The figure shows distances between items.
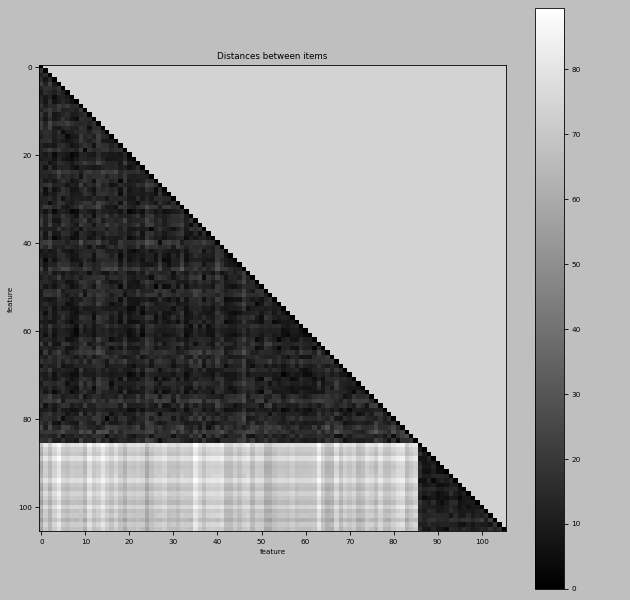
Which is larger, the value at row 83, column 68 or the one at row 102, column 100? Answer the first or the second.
the first
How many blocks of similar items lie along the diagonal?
2
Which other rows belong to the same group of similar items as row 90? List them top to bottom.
86, 87, 88, 89, 91, 92, 93, 94, 95, 96, 97, 98, 99, 100, 101, 102, 103, 104, 105
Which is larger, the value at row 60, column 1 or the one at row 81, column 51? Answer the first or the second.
the second
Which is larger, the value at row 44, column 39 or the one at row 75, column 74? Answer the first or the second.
the second
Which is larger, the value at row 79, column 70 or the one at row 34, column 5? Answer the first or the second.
the second
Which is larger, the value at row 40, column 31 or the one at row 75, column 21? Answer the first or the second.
the first
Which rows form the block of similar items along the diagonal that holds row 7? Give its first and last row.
0 to 85
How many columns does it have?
106
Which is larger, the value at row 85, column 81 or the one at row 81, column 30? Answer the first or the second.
the second
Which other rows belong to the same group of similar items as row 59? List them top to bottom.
0, 1, 2, 3, 4, 5, 6, 7, 8, 9, 10, 11, 12, 13, 14, 15, 16, 17, 18, 19, 20, 21, 22, 23, 24, 25, 26, 27, 28, 29, 30, 31, 32, 33, 34, 35, 36, 37, 38, 39, 40, 41, 42, 43, 44, 45, 46, 47, 48, 49, 50, 51, 52, 53, 54, 55, 56, 57, 58, 60, 61, 62, 63, 64, 65, 66, 67, 68, 69, 70, 71, 72, 73, 74, 75, 76, 77, 78, 79, 80, 81, 82, 83, 84, 85
